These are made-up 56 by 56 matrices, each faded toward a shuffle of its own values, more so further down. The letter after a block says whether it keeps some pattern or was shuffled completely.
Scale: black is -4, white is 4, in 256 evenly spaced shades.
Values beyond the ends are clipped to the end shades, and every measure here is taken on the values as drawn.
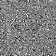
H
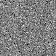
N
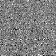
H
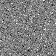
N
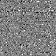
H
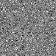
H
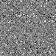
H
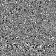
H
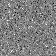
N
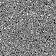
N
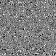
H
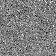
N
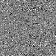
H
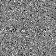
H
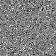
H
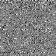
H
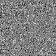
H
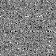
H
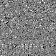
H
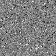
N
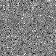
H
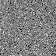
N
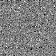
H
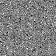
N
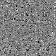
H
